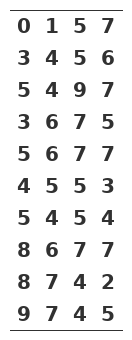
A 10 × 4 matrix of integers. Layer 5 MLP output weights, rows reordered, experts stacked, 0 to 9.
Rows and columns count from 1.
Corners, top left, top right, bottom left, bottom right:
0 7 9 5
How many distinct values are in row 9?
4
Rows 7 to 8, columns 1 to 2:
5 4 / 8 6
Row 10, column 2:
7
